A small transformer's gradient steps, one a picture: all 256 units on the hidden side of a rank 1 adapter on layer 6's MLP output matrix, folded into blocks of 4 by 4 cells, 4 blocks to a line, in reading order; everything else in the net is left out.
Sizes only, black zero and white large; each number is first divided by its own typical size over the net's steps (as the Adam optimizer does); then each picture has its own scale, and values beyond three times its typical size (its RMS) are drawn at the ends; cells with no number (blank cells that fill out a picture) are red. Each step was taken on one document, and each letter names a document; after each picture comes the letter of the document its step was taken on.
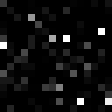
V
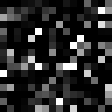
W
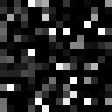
W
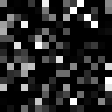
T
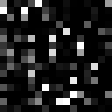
W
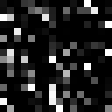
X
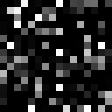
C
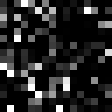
X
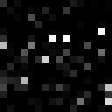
V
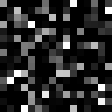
T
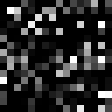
C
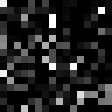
T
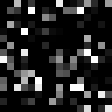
C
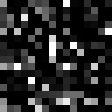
W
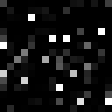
V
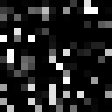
X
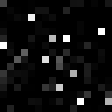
V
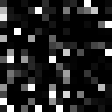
X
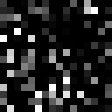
X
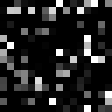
C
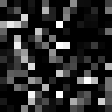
T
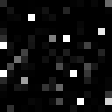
V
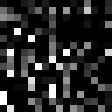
X
